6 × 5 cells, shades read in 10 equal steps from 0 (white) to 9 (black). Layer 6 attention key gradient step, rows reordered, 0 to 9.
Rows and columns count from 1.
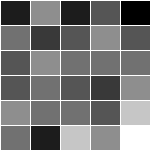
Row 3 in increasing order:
4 5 5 5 6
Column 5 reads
9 6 5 4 2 0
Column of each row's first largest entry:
5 2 1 4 4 2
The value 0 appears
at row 6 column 5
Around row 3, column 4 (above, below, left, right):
4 7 5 5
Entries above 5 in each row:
4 3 1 3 1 1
